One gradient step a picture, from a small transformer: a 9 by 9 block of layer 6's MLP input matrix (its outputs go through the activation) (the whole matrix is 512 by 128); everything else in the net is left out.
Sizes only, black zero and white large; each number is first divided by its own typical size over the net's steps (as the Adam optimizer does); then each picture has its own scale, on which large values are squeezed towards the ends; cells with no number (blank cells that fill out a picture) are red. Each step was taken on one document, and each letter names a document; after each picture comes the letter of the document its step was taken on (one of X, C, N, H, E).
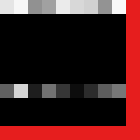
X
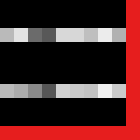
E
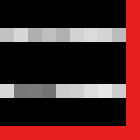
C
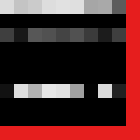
X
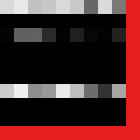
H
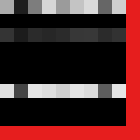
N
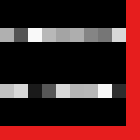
E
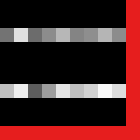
E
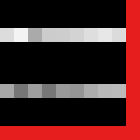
C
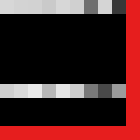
X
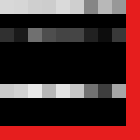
H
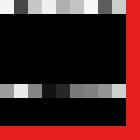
H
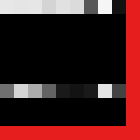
X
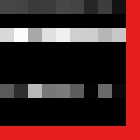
H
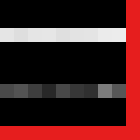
C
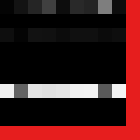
N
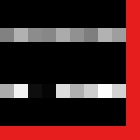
E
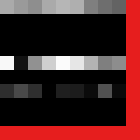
X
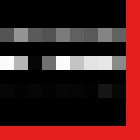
E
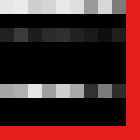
H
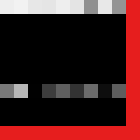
X
